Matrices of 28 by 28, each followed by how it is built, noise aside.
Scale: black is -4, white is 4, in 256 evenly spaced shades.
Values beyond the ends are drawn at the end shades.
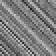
Toeplitz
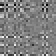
low rank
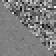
upper triangular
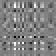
low rank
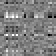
low rank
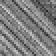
Toeplitz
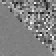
upper triangular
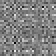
low rank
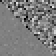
upper triangular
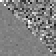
upper triangular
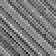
Toeplitz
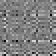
low rank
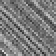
Toeplitz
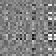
low rank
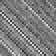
Toeplitz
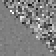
upper triangular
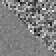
upper triangular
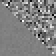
upper triangular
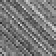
Toeplitz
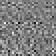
low rank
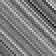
Toeplitz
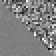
upper triangular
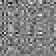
low rank
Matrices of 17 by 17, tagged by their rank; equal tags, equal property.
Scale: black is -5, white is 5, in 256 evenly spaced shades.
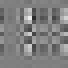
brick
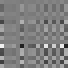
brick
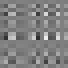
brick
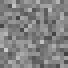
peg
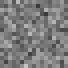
peg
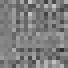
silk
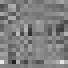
silk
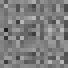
silk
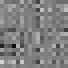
silk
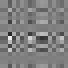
brick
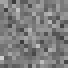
peg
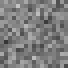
peg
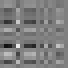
brick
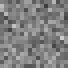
peg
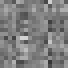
silk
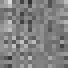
silk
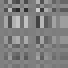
brick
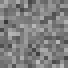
peg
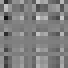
brick
